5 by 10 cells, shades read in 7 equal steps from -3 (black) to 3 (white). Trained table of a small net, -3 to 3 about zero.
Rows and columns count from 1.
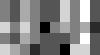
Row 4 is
0 -1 1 0 -1 -1 -1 0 3 -1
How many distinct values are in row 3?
5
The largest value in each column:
2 1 2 0 -1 0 2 2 3 -1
